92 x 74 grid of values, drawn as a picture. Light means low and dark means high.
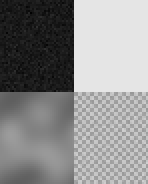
The table splits into 2 rows of 2 panels. Panel 1,1: very high, fine-grained, faint in contrast. Panel 1,2: very low, flat. Panel 2,1: middling, smooth. Panel 2,2: low, checkered.
